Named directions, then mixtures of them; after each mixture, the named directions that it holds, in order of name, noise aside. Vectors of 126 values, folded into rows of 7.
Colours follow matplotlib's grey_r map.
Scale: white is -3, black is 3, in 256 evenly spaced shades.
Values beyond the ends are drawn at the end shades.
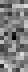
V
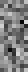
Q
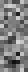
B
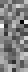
B, Q, V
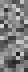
B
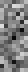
B, Q, V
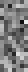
Q, V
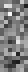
B, V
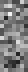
B, V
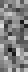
Q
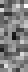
V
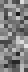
B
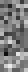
B, Q, V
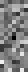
B, V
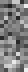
B, V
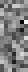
B, Q, V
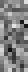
Q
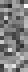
B, V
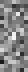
B, V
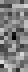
V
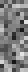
B, Q, V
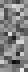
B, V
